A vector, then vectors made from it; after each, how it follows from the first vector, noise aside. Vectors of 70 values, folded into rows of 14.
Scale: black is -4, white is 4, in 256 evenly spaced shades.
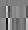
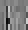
sign-scrambled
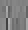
shrunk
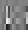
sign-scrambled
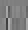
shrunk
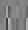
shrunk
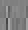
shrunk
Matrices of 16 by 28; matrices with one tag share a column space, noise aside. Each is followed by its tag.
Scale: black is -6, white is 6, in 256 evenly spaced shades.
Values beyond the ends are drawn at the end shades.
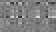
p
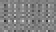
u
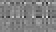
p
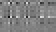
p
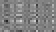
u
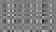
u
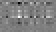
p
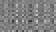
u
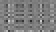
u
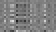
u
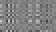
u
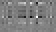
p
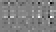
p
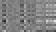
u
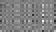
u
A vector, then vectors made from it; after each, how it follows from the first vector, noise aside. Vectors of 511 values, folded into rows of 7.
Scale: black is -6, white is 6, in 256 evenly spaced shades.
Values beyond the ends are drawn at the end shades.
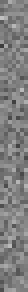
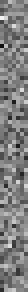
scaled up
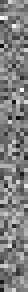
scaled up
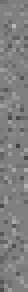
partly zeroed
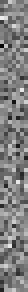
scaled up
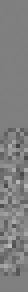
partly zeroed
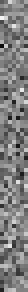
scaled up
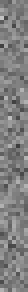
sign-scrambled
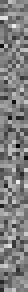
scaled up
